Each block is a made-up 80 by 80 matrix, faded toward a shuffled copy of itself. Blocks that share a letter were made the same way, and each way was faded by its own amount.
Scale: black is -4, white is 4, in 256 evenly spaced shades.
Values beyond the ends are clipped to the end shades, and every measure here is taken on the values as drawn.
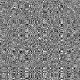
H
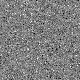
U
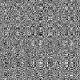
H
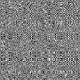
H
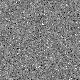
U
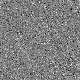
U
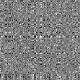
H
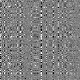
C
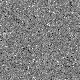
U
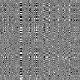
C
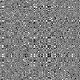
H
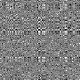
H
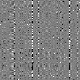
C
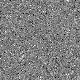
U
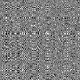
H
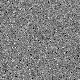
U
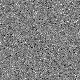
U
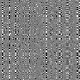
C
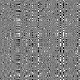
C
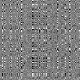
C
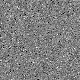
U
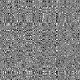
H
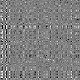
C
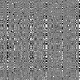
C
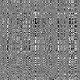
C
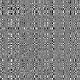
C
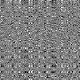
H
